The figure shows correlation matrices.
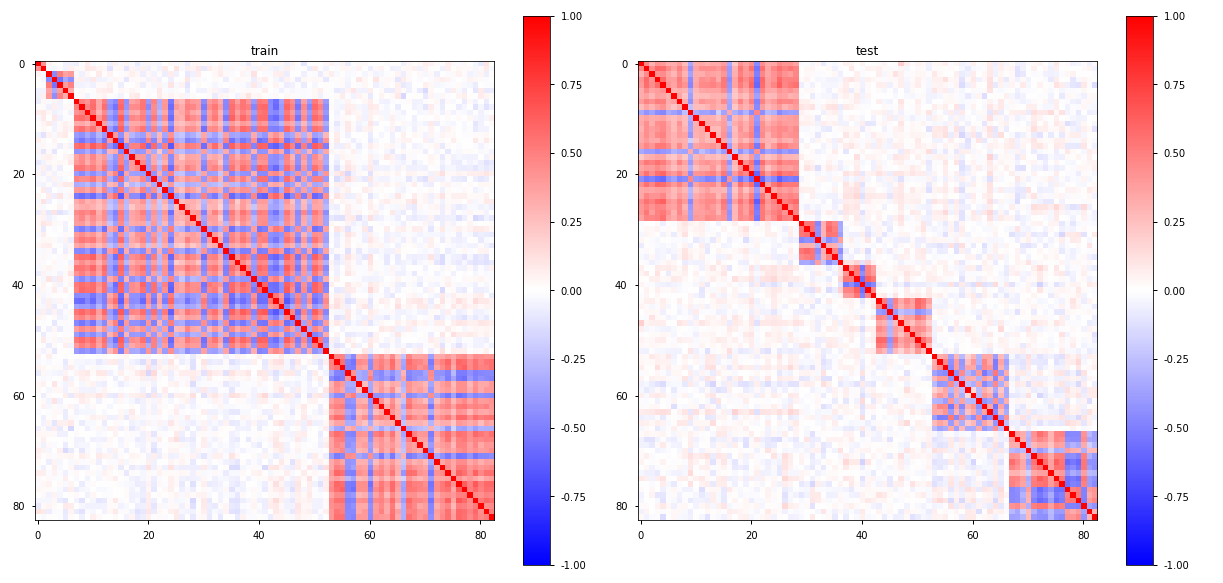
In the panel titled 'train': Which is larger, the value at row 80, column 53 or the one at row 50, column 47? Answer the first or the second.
the first
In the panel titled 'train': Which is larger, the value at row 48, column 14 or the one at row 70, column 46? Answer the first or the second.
the second
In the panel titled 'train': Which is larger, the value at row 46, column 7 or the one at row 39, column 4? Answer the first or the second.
the first
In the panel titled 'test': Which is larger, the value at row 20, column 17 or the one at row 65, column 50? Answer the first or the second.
the first
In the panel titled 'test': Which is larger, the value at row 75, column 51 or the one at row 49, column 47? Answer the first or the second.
the second
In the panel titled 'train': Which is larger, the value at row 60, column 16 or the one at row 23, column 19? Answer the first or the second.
the second
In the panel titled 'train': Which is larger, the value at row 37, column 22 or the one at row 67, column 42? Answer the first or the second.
the second
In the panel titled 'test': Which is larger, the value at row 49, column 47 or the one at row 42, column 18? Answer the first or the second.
the first
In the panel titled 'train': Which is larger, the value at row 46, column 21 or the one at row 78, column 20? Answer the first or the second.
the first
